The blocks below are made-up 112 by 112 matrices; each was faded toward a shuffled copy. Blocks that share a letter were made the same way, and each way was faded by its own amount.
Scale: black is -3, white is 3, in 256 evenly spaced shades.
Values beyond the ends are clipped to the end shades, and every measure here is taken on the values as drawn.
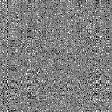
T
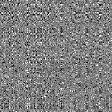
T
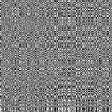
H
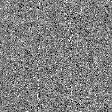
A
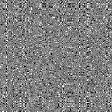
T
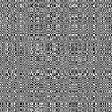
H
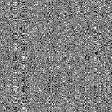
T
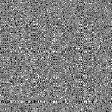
T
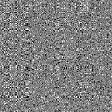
T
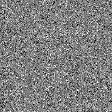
A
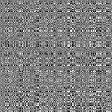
H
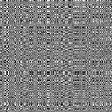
H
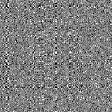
T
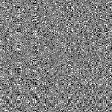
T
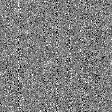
A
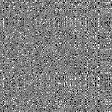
T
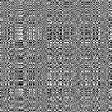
H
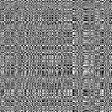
H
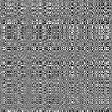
H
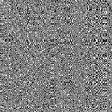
T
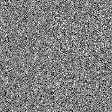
A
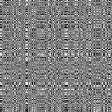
H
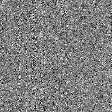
A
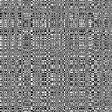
H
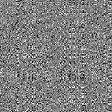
T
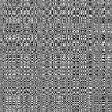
H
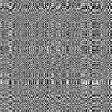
H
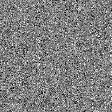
A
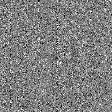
A
